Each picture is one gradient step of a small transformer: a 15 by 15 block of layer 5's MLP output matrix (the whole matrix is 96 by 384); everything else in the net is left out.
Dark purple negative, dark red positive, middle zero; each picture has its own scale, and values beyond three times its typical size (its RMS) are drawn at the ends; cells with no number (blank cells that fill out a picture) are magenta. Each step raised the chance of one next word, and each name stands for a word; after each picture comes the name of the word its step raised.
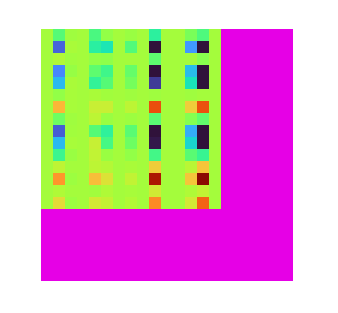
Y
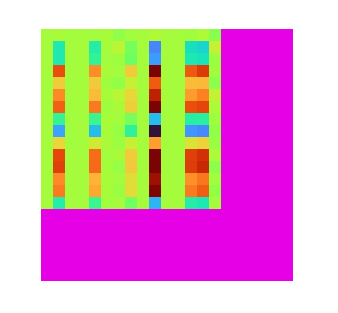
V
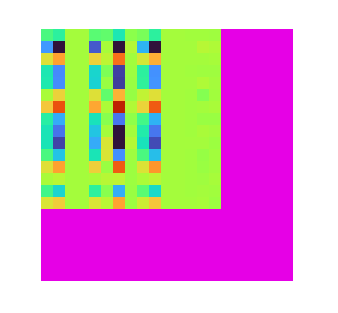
Y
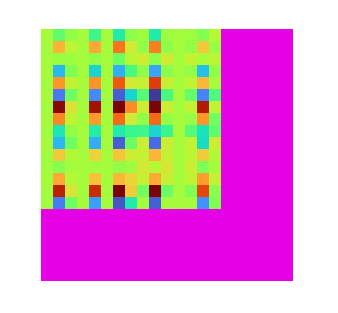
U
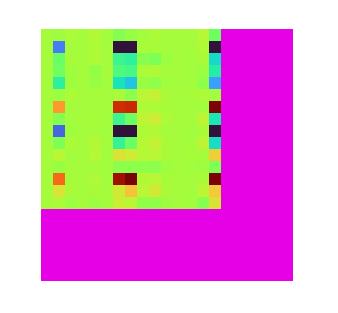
V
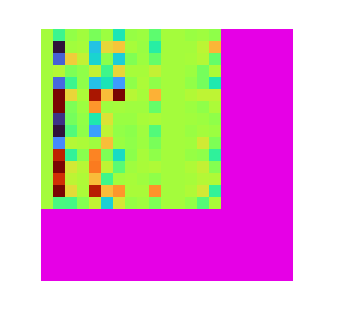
V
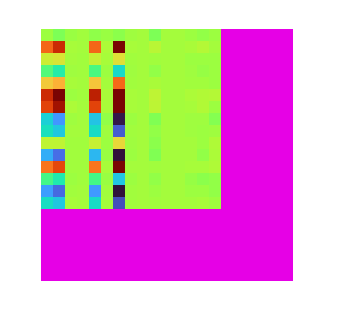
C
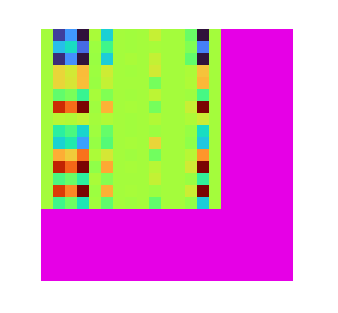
U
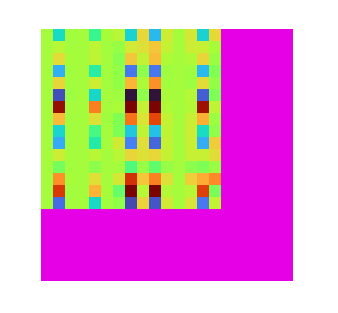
U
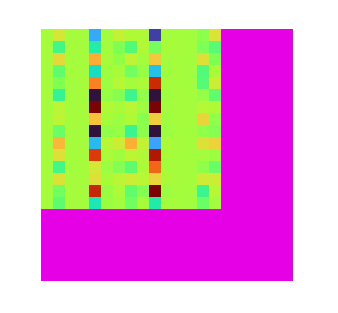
U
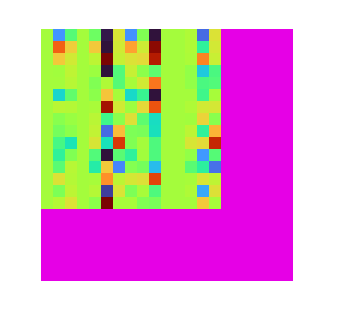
Y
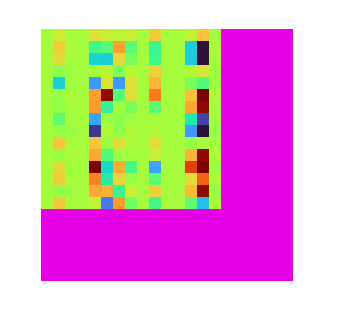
V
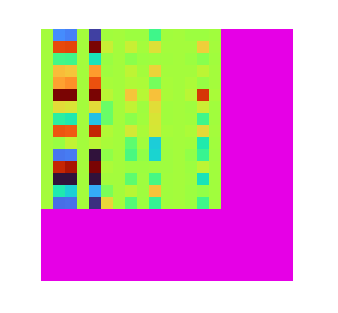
C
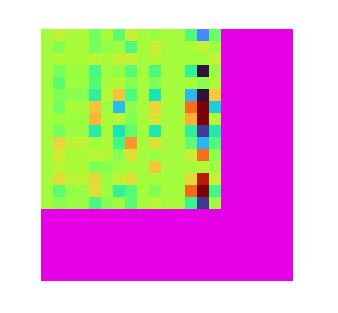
U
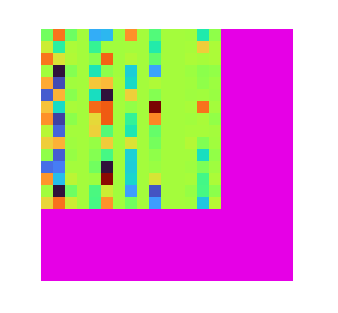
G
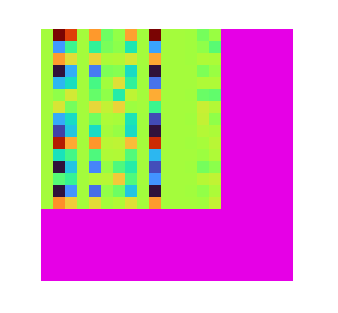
G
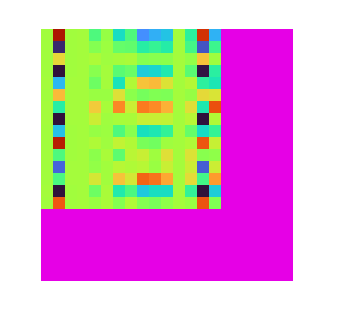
G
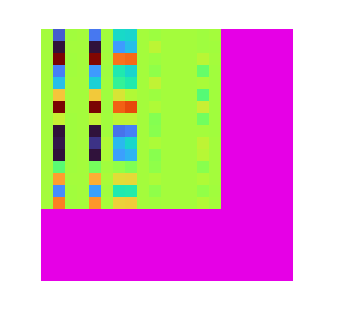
Y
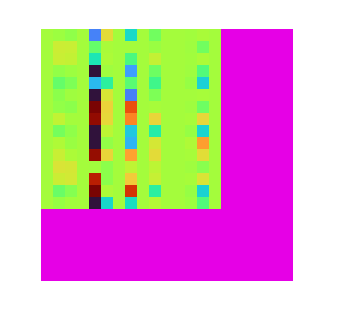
U
